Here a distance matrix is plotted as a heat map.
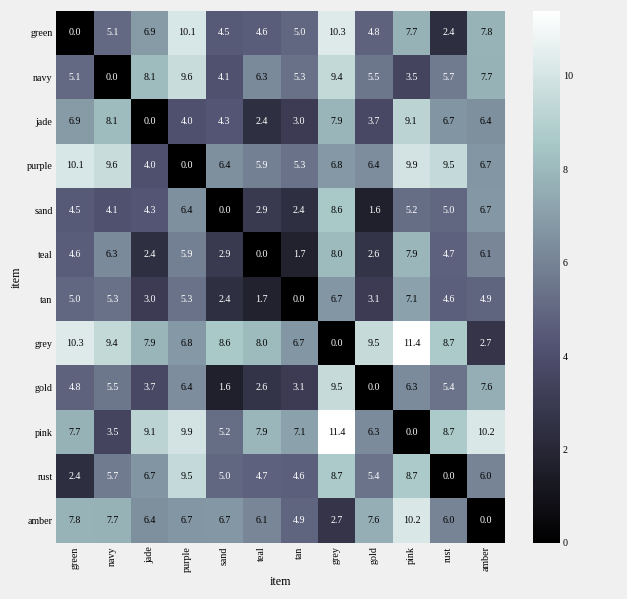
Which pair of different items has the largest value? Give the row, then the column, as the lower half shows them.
pink, grey
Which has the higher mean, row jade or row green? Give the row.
green
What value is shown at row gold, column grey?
9.5
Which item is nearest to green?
rust
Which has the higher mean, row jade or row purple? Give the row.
purple
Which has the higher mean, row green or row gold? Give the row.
green
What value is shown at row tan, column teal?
1.7
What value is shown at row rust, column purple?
9.5
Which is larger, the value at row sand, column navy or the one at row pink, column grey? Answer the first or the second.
the second
